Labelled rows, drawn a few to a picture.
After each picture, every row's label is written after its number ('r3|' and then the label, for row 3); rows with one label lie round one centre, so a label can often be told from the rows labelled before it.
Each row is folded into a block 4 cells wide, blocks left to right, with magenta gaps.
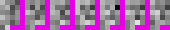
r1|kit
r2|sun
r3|sun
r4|sun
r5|sun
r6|sun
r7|sun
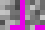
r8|sun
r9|kit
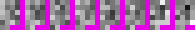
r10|sun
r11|sun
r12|kit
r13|sun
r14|kit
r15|kit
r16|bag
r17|bag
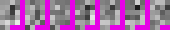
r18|bag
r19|kit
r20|kit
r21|bag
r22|bag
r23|bag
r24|sun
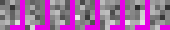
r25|bag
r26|kit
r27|sun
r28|kit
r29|sun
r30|bag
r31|sun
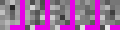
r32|bag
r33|kit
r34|kit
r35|kit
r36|kit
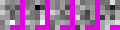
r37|sun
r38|bag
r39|sun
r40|kit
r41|bag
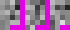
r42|sun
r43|kit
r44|sun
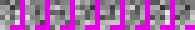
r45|bag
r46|kit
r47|kit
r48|sun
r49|bag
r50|kit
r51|bag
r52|bag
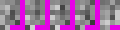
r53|kit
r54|kit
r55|kit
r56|kit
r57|bag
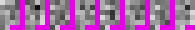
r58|sun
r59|bag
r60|kit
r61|sun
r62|kit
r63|sun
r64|kit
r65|bag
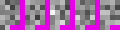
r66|kit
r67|sun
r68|sun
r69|kit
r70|sun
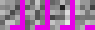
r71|sun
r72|sun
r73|bag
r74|sun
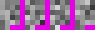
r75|sun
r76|kit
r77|kit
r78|sun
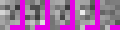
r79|sun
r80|bag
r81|sun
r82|sun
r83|kit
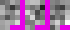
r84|bag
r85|sun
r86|bag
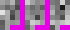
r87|sun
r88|sun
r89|bag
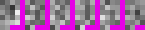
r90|bag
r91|kit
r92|kit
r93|kit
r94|kit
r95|kit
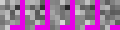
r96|sun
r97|sun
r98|sun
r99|sun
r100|kit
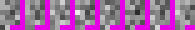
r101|kit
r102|sun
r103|sun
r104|sun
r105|kit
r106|kit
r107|kit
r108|sun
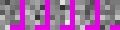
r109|kit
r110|sun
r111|bag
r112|kit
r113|kit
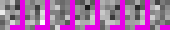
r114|sun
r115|bag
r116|kit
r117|bag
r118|sun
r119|bag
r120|kit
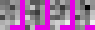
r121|bag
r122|kit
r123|bag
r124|bag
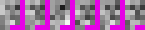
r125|sun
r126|sun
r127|bag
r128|sun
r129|sun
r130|sun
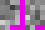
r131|bag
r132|kit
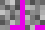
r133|sun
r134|kit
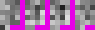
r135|kit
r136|bag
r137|bag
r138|sun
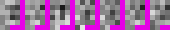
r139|sun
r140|sun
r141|bag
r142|kit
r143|kit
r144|sun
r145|sun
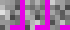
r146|sun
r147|sun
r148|sun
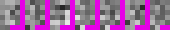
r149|sun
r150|kit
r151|bag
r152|kit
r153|kit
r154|sun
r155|kit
